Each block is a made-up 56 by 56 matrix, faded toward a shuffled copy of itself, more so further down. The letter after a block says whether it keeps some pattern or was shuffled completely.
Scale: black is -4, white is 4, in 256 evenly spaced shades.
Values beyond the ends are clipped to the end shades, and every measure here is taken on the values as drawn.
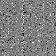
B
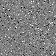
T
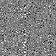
B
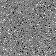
T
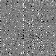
B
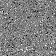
T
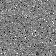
T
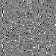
B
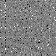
B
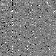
B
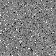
T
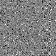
B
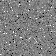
T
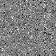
B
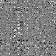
B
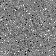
T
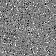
T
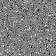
T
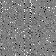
B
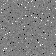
T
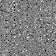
B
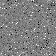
T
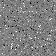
T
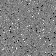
T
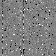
B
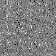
B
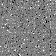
B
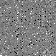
B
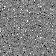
B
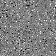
B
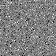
T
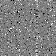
B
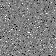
T
